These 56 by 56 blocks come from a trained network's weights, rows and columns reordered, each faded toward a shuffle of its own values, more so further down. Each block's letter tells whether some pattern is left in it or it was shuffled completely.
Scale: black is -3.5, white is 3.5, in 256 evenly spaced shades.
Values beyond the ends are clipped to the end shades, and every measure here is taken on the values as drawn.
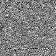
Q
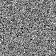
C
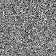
C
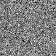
Q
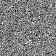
C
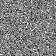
C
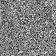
Q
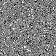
C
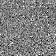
Q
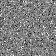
C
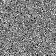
C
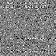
Q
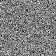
C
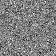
C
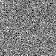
Q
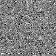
Q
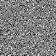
Q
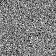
C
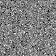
C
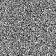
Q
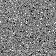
C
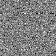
Q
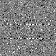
Q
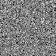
Q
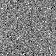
Q
